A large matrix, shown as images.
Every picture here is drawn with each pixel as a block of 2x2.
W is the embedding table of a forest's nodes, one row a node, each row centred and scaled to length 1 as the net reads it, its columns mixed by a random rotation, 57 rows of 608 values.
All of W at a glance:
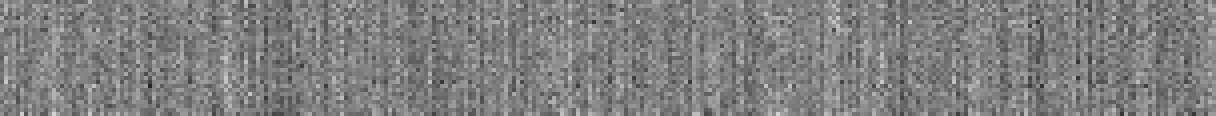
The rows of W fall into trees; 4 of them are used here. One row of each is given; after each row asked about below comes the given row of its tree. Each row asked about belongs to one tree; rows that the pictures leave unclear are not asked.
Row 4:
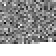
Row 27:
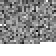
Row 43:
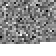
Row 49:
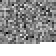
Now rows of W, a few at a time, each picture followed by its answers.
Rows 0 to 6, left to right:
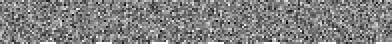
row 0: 4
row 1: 49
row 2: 49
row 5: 49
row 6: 49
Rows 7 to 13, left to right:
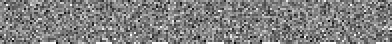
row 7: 43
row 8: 4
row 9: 4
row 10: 49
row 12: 49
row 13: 4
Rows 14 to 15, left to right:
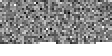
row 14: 4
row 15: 4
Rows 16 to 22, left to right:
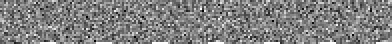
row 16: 4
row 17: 43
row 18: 43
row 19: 27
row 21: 4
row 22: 27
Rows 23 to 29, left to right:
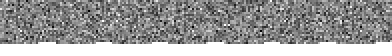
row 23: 49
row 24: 4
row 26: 49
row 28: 49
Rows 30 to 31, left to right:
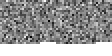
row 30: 49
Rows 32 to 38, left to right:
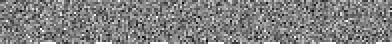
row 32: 27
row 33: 49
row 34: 49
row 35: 43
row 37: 4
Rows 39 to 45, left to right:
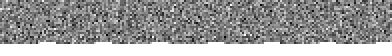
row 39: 49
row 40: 49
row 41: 49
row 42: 43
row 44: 4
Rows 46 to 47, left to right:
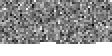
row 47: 4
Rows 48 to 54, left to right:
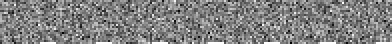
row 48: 4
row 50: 27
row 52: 4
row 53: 49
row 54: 49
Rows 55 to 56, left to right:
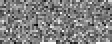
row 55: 4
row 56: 4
